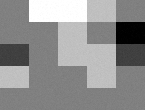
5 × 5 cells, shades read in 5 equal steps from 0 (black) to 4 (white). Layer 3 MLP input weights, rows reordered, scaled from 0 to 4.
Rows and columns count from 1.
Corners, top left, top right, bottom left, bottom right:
2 2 2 2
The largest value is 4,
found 2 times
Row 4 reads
3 2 2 3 2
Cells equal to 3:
6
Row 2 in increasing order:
0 2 2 2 3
